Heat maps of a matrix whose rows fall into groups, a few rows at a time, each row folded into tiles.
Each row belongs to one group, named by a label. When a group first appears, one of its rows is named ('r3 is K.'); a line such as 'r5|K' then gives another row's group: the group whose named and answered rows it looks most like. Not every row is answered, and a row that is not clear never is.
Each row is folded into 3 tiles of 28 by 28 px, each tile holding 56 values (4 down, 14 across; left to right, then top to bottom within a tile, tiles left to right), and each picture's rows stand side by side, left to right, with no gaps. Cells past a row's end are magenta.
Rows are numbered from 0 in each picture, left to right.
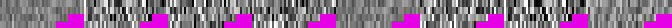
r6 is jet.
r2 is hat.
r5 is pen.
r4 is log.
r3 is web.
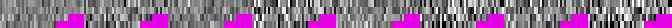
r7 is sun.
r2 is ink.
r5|sun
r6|hat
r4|pen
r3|hat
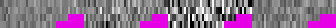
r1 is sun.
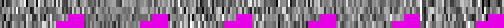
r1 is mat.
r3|hat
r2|web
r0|ink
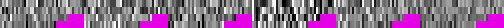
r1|pen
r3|jet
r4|hat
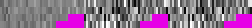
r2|web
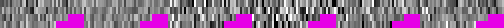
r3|sun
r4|hat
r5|ink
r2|hat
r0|ink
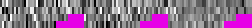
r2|ink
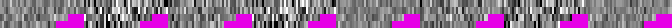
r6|mat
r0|web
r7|pen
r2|ink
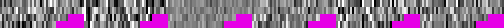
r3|pen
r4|hat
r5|hat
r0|sun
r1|jet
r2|pen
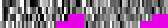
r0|jet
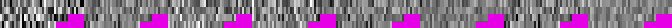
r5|log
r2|pen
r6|mat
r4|mat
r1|mat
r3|jet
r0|sun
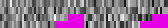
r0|web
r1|sun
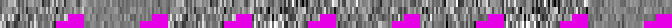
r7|mat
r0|pen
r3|web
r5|hat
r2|pen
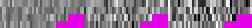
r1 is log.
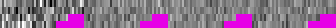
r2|pen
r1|ink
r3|mat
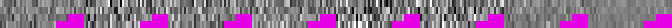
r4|web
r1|ink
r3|pen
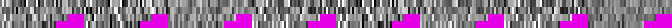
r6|pen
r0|hat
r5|pen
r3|pen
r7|mat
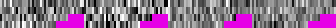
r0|web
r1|sun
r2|jet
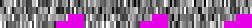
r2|ink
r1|web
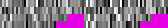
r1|hat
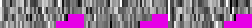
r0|jet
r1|hat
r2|jet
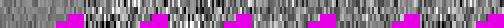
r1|sun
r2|web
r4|log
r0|mat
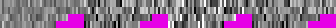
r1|mat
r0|web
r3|mat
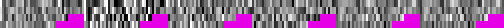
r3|sun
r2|web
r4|log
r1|jet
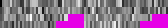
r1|pen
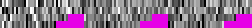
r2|mat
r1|sun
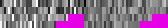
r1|log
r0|pen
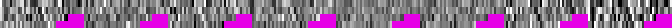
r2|hat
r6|ink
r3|log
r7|jet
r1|ink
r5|mat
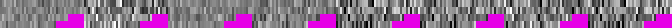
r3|mat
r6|ink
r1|pen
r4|mat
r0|pen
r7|mat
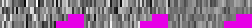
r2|log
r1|ink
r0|hat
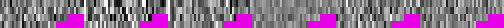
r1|jet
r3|web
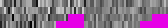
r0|mat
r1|log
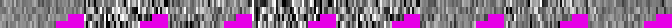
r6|hat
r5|mat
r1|sun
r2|sun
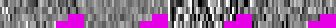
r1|web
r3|mat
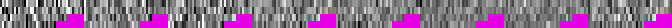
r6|ink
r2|pen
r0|hat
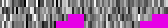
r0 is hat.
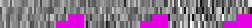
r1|sun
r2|web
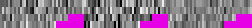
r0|ink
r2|pen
